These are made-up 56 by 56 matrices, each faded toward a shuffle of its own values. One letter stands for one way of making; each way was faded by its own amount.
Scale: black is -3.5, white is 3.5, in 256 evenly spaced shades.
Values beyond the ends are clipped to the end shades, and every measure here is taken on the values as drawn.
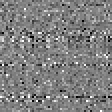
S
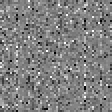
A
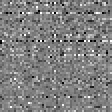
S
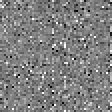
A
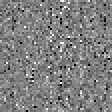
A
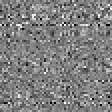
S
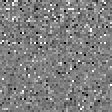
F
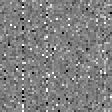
A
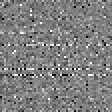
S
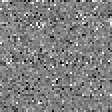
F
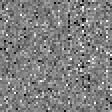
A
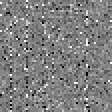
A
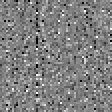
A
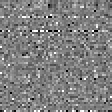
S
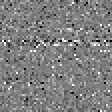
F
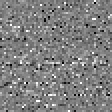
F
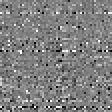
S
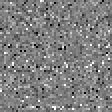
F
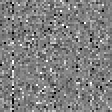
A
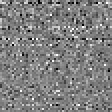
S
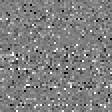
F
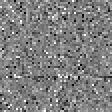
F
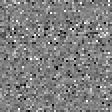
F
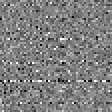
S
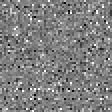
F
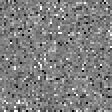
F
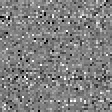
F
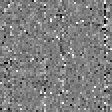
A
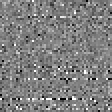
S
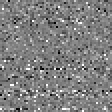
F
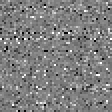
F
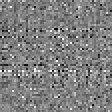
S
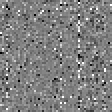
A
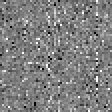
A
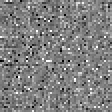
F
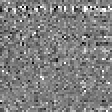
S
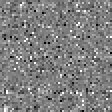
F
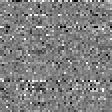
S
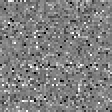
F
